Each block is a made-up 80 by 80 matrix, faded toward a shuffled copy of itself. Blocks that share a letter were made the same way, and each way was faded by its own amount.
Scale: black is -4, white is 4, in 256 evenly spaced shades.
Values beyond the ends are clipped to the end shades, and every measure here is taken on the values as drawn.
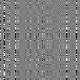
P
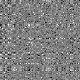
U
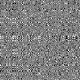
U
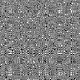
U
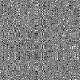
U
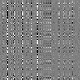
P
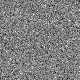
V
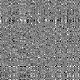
U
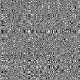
U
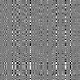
P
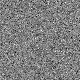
V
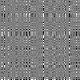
P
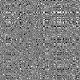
U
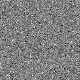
V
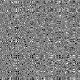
U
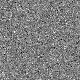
V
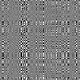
P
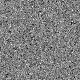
V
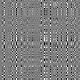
P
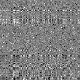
U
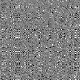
U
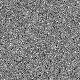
V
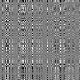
P
